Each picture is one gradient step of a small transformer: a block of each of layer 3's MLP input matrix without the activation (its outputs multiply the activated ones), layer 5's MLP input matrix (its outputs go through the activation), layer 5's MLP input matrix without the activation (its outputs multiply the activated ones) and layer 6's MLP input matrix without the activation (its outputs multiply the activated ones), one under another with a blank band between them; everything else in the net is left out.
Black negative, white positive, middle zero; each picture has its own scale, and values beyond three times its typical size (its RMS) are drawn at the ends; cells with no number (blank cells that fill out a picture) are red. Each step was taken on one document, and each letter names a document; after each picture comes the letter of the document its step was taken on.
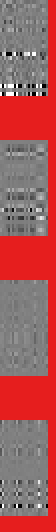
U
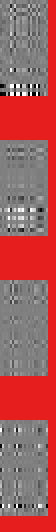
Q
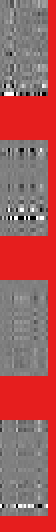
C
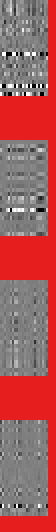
U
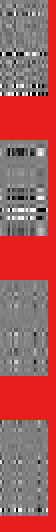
U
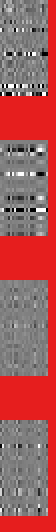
U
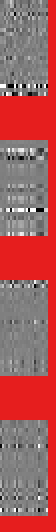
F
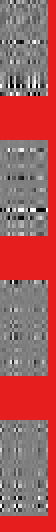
Q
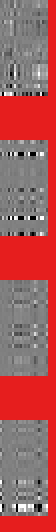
C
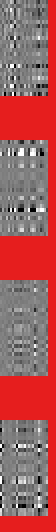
C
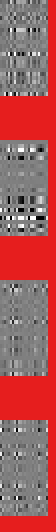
Q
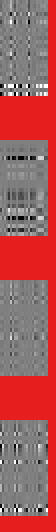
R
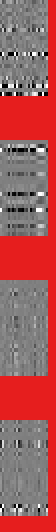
U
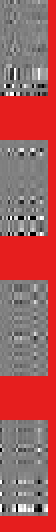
C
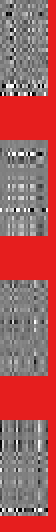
F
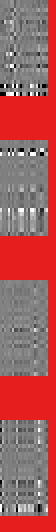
C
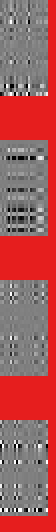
R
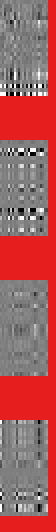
C
